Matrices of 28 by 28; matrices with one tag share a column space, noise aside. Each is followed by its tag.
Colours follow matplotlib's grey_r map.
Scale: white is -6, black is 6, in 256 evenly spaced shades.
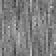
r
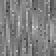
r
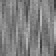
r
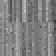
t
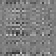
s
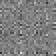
s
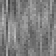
r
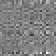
s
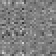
s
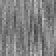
r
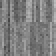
t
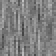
r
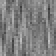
r
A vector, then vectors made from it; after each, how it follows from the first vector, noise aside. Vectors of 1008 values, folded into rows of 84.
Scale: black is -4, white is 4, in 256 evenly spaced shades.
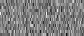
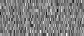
negated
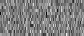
negated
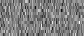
wrapped around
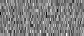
negated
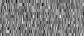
wrapped around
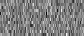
negated
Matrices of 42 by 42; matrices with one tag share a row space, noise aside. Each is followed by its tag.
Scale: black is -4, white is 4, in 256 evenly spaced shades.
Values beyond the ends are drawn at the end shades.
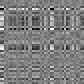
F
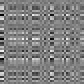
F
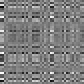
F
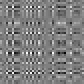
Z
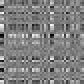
F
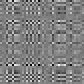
Z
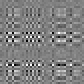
Z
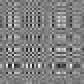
Z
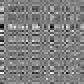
F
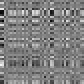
F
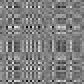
Z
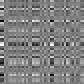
F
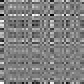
F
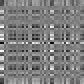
F
